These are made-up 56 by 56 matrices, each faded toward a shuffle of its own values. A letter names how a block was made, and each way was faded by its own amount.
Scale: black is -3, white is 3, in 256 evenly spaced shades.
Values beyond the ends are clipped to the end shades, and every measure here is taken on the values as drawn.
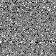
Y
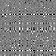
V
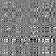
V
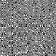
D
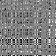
V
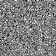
Y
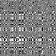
V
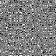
D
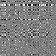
V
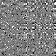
D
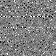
Y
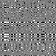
V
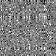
D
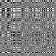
V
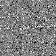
Y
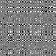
V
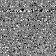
Y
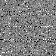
Y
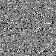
Y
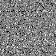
Y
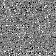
Y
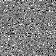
Y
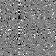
D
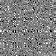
D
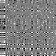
V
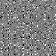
D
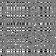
V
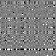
V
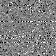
Y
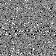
Y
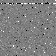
Y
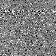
Y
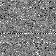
Y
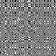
V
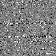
Y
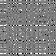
V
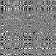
V
